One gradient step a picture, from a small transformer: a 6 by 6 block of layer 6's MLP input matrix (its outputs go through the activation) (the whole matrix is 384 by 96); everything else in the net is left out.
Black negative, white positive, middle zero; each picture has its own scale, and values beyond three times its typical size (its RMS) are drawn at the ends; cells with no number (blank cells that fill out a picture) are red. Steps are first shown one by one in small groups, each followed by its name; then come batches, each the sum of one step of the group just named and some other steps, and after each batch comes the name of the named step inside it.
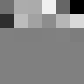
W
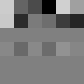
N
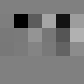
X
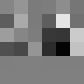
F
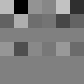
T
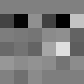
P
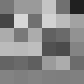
W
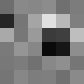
F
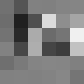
X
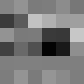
F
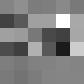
F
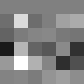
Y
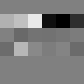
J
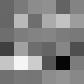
Y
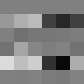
J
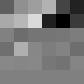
J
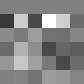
Y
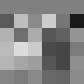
J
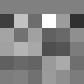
J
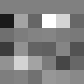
Y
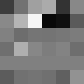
J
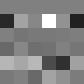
J
